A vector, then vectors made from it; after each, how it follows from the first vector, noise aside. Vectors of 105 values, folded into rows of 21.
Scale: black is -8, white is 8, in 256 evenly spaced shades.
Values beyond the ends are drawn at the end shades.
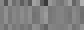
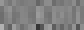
reversed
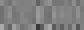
reversed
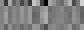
scaled up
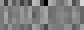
scaled up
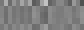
negated
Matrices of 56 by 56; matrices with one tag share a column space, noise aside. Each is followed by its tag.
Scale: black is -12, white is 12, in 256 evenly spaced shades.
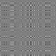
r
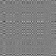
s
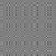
r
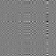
s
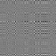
s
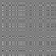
r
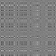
r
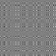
r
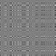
r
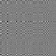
s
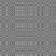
r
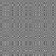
r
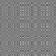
r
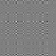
s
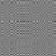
s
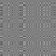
r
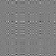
s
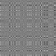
r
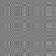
r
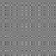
r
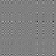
s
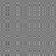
r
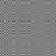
s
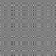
r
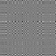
s
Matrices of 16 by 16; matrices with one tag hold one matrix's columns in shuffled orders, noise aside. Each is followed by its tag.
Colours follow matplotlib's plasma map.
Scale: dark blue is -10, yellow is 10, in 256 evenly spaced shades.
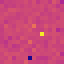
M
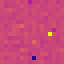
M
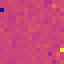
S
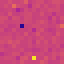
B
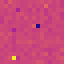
B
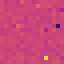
B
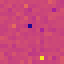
B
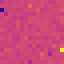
S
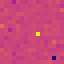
M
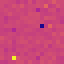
B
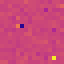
B
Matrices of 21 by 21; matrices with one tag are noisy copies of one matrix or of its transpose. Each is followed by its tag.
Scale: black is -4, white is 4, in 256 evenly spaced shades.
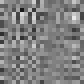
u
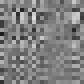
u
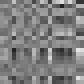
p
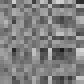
p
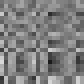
p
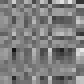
p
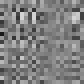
u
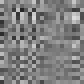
u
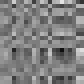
p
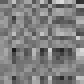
p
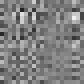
u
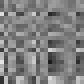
p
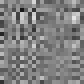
u
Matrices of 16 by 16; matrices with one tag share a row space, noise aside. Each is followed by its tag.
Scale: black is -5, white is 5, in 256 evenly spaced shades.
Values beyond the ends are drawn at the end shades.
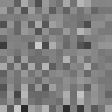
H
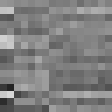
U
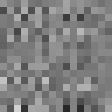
H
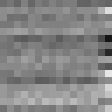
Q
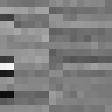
U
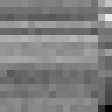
Q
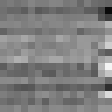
Q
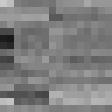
U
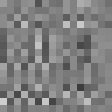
H
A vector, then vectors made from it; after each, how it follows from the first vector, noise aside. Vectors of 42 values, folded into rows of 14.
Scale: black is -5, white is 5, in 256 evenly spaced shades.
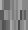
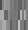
negated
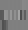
partly zeroed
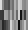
scaled up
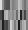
scaled up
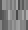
wrapped around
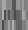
wrapped around
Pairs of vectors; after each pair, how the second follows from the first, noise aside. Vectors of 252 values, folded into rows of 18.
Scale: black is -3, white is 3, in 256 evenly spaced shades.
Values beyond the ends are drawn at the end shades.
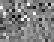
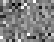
wrapped around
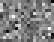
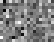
wrapped around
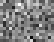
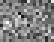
wrapped around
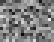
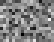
copied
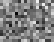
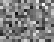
copied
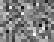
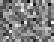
wrapped around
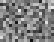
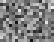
copied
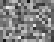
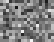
wrapped around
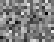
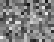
negated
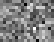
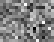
negated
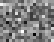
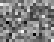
copied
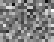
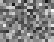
copied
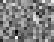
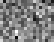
negated
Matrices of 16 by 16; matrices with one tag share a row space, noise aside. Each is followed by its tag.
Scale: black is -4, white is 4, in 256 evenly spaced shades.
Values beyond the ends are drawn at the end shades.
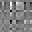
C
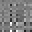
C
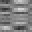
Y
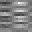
Y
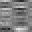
Y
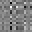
C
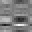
Y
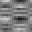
Y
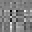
C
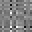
C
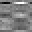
Y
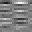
Y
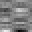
Y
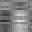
Y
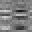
Y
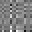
C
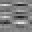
Y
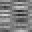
Y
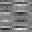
Y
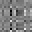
C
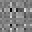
C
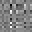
C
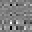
C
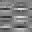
Y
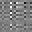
C
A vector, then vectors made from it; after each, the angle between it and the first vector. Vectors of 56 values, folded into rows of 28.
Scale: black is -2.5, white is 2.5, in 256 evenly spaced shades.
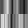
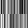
partly aligned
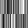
partly opposed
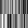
partly aligned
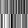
partly aligned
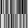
partly aligned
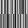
orthogonal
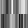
nearly opposite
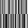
orthogonal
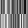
partly aligned
